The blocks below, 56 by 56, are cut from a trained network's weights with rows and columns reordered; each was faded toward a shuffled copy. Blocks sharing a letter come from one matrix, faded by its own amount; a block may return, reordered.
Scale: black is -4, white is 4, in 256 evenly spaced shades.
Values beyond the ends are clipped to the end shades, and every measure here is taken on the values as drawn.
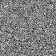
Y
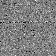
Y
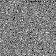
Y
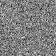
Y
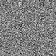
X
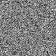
Y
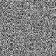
X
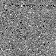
Y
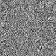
X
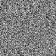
X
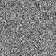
X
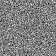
Y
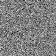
Y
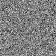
Y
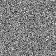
Y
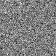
Y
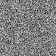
Y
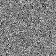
Y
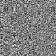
X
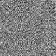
X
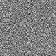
X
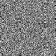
X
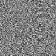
X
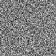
X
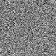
X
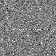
Y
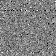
Y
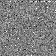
Y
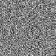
X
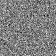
Y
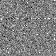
Y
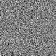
X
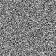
Y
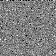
Y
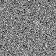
Y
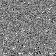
Y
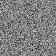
Y
